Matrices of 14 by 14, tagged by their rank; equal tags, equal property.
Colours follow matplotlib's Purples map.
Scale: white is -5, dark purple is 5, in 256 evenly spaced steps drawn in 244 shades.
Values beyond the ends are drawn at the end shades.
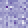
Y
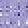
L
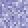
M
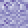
Y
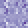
Y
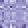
L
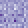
Y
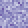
M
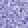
M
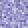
M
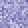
M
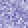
M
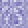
Y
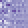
Y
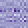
L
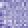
Y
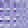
L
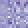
Y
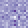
L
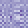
L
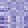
L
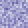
M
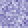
M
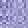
L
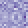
Y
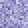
M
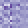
L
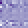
L
